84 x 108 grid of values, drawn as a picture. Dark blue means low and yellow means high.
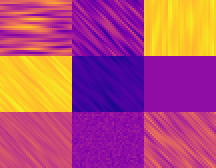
The table splits into 3 rows of 3 panels. Panel 1,1: middling, streaked across, strong in contrast. Panel 1,2: low, slanting down to the right. Panel 1,3: very high, streaked downward, faint in contrast. Panel 2,1: very high, slanting down to the right, faint in contrast. Panel 2,2: very low, slanting down to the right, faint in contrast. Panel 2,3: low, flat. Panel 3,1: middling, slanting down to the right, faint in contrast. Panel 3,2: low, fine-grained, faint in contrast. Panel 3,3: middling, slanting down to the right.
